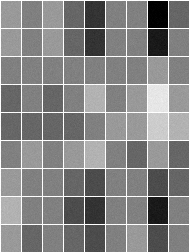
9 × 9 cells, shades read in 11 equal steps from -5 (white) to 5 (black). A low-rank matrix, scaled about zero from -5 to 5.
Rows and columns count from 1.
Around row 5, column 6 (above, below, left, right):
0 0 0 -1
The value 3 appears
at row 1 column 5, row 2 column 5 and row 8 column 5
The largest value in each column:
1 1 1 2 3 0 1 5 1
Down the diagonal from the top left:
-1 0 0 0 0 0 0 4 0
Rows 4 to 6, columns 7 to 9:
-1 -4 -1 / -1 -3 -2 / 1 -1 1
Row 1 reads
-1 0 -1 1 3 0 0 5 1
